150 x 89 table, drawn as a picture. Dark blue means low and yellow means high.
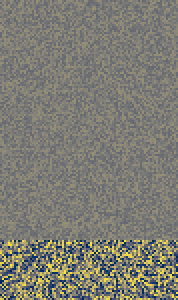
The distribution is heavy-tailed on both sides. The texture is fine-grained noise. There is no overall slope. A horizontal seam about 80% of the way down splits the table, and the top part is calmer. No regular stripes run through it.
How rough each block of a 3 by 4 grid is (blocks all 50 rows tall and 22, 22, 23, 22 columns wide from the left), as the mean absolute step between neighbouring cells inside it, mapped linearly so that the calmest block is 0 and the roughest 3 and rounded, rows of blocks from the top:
0000
0000
3333
